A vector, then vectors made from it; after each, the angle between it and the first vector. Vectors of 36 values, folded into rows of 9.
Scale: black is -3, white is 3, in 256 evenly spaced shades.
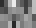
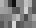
nearly opposite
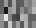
partly aligned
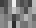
nearly parallel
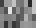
partly aligned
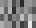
orthogonal
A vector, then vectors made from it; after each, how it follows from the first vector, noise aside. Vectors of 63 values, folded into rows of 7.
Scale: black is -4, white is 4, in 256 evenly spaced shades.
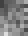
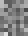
sign-scrambled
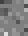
partly zeroed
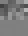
partly zeroed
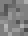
partly zeroed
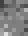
partly zeroed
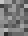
sign-scrambled
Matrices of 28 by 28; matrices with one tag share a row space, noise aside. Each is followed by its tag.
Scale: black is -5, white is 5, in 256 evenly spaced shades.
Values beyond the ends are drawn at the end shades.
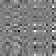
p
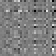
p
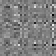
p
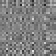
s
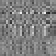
s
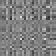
s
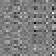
p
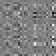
p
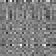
s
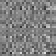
s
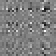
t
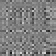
s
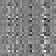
t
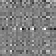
s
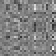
p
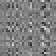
t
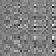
p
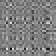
s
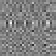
s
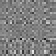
s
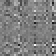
p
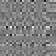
s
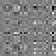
p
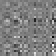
p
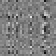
t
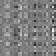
p
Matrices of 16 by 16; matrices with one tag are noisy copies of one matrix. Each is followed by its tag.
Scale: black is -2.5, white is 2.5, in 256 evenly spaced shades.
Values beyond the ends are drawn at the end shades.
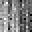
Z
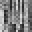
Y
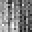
Z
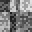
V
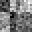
V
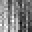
Z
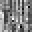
Y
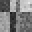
V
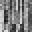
Y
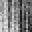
Z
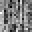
Y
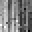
Z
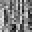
Y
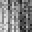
Z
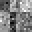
V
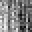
Z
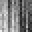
Z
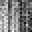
Z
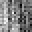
Z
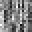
Y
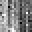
Z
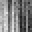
Z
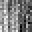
Z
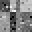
V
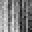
Z
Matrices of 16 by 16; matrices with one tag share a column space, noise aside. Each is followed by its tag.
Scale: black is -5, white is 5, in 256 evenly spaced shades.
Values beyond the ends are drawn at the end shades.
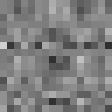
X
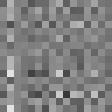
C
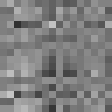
C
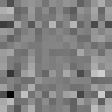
C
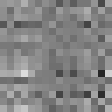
C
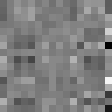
X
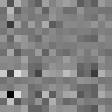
C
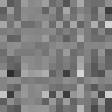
C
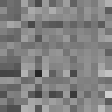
C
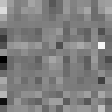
X
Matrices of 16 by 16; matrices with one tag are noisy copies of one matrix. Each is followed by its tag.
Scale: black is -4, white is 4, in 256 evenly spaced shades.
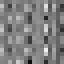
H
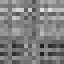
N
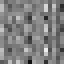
H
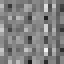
H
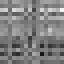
N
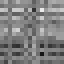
N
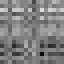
N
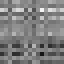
N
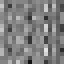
H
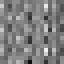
H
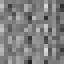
H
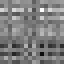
N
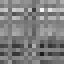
N
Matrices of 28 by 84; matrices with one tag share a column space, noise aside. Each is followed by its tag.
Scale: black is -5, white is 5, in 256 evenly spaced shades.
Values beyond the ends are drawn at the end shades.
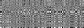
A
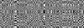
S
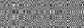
S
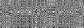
A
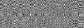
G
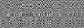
G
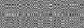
G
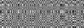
S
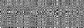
A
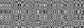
S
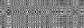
A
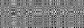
A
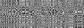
A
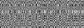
S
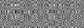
S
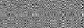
G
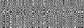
A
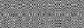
G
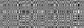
S
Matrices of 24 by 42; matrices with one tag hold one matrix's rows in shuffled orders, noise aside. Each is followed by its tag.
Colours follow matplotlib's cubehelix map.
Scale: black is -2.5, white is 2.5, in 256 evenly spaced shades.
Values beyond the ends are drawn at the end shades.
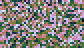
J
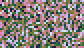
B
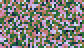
J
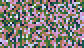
B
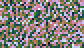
B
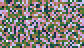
B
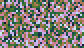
B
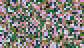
J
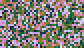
J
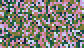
B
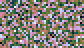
J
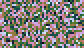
J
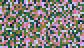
B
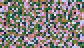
B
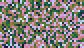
B
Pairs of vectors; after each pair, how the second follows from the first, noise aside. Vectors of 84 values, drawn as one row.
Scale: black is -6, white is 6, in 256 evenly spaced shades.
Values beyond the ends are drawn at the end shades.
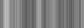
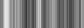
scaled up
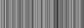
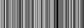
scaled up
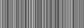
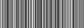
scaled up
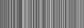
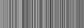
negated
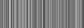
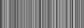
reversed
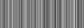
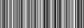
scaled up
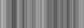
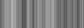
wrapped around
